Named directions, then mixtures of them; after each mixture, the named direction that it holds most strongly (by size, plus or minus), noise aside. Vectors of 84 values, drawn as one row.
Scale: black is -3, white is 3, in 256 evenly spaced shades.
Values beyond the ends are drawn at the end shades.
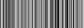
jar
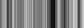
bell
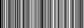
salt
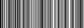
salt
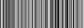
jar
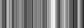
bell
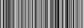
jar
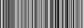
jar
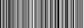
jar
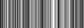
salt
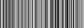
jar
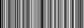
salt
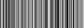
jar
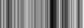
bell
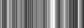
bell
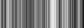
bell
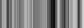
bell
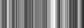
bell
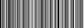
salt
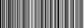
salt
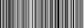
jar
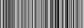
jar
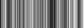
bell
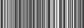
jar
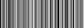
jar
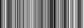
bell
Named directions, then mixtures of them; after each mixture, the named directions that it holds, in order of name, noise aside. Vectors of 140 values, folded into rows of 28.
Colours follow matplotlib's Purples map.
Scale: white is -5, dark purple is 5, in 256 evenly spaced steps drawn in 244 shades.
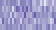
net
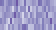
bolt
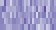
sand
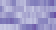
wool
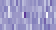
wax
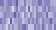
bolt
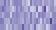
bolt, sand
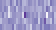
wax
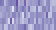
bolt, net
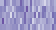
net, sand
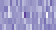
wax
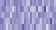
bolt, sand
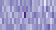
net, wax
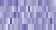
bolt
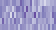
net, sand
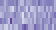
bolt, wool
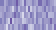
bolt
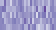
sand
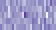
wax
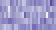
wax, wool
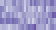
sand, wool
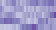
wool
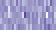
wax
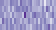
net, wax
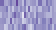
bolt, wax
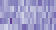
bolt, wool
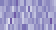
bolt
